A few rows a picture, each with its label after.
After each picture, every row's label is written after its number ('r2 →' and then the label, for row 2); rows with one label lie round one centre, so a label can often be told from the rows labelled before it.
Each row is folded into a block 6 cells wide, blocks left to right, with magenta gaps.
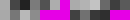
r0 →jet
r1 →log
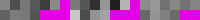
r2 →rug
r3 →jet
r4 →rug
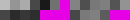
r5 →log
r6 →rug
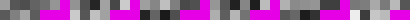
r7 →rug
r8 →jet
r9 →log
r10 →jet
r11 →log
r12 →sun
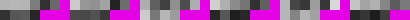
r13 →log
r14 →log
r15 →jet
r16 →log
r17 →jet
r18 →log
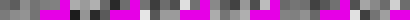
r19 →rug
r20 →log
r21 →sun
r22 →jet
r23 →rug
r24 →sun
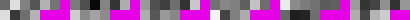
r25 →sun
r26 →jet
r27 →jet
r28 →sun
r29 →log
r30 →jet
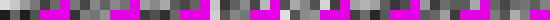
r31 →log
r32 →rug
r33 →log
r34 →jet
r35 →sun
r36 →log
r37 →rug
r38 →rug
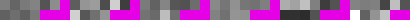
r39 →rug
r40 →sun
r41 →rug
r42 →rug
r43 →log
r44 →sun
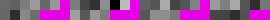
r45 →rug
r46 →jet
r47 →rug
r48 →log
